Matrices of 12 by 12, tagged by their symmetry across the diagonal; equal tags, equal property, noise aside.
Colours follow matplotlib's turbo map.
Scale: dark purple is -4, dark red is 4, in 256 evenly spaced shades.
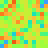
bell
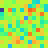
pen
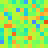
pen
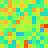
bell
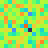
bell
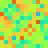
bell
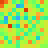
bell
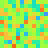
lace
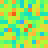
bell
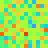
lace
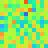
pen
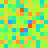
lace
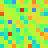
lace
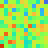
lace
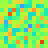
bell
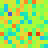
pen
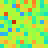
lace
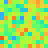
pen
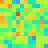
pen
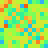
bell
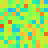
pen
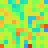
lace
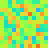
lace
